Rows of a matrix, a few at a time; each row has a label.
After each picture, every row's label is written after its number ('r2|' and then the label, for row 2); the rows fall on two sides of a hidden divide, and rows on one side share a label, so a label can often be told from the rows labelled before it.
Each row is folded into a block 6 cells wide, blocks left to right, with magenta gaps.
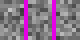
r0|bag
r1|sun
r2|bag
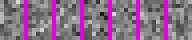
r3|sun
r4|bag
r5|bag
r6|bag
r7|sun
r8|sun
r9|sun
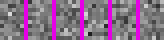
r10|bag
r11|bag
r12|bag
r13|sun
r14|sun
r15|sun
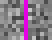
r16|sun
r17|sun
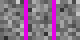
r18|bag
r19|bag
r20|sun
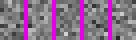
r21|bag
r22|sun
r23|bag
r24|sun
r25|bag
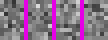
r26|sun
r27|bag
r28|sun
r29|sun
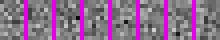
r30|bag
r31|bag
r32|bag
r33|sun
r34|bag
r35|sun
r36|sun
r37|sun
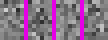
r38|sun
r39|bag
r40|sun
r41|sun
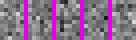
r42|sun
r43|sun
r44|bag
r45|bag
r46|sun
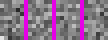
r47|sun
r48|sun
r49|sun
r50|bag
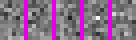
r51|bag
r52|sun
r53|bag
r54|sun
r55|sun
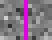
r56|sun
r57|bag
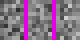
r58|bag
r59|sun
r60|sun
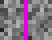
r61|bag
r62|bag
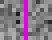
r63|bag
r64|sun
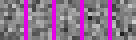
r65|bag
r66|sun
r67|sun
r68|bag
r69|bag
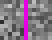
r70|sun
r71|bag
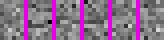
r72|bag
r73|sun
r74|sun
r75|bag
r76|sun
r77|sun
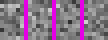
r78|bag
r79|sun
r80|bag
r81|bag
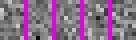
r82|sun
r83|sun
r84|sun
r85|bag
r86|bag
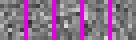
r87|sun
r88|sun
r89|bag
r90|sun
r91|sun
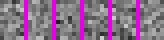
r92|bag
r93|sun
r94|bag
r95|bag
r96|sun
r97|bag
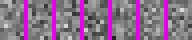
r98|sun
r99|sun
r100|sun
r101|bag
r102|bag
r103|sun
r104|bag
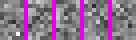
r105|bag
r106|sun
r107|sun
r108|sun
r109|bag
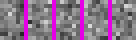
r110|bag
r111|sun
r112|sun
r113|sun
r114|bag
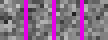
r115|bag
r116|bag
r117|bag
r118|bag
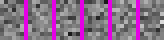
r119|bag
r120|bag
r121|bag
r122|bag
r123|sun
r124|bag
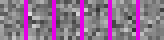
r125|sun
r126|sun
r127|bag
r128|sun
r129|sun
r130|sun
